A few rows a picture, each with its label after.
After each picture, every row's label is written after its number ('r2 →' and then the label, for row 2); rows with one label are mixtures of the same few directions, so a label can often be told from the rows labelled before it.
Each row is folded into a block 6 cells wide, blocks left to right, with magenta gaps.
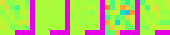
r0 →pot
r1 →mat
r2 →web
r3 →web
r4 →pot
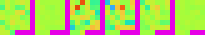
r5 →web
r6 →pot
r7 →mat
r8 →pot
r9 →pot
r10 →web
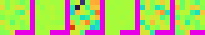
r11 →web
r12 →pot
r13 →mat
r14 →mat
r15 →web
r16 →web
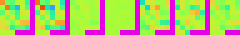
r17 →pot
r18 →pot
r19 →pot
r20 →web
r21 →pot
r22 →web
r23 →pot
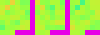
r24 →mat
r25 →pot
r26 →mat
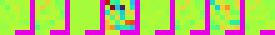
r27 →pot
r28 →mat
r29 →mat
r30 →pot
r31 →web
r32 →mat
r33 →pot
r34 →mat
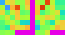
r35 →pot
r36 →mat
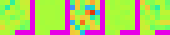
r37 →mat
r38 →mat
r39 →web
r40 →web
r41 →pot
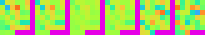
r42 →pot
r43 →pot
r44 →pot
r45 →pot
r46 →web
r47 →web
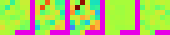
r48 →mat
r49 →mat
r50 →mat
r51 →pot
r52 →web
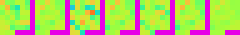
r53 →pot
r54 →mat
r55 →web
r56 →mat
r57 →web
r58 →mat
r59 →mat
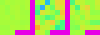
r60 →pot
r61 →mat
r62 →pot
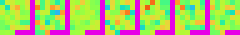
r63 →pot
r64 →web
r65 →mat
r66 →web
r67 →mat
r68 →pot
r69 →web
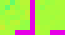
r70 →mat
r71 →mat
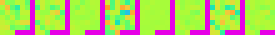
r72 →pot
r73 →web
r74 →mat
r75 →web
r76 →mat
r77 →web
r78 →web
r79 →web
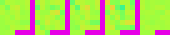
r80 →pot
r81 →web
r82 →pot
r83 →pot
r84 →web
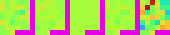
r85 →web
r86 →mat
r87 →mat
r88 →web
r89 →mat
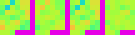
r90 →mat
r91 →mat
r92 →mat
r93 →web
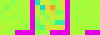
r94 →mat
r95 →pot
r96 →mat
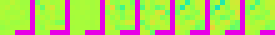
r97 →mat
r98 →pot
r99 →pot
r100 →pot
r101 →web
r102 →mat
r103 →mat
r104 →mat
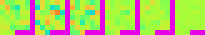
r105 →pot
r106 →web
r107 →web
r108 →web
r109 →mat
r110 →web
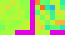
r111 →mat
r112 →pot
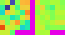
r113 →mat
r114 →pot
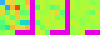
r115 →pot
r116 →web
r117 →web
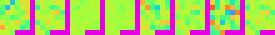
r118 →mat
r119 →web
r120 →mat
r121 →pot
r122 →pot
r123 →web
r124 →web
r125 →web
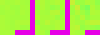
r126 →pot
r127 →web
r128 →pot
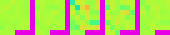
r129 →mat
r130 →web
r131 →pot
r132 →web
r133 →pot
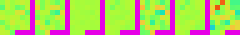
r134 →web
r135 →web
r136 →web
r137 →mat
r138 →web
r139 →mat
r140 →mat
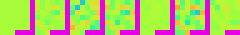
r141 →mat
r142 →web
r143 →mat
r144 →web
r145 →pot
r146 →web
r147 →pot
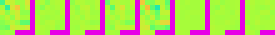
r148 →pot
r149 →mat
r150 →pot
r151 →pot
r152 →pot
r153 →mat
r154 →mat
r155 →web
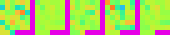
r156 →web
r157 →pot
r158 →web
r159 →pot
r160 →pot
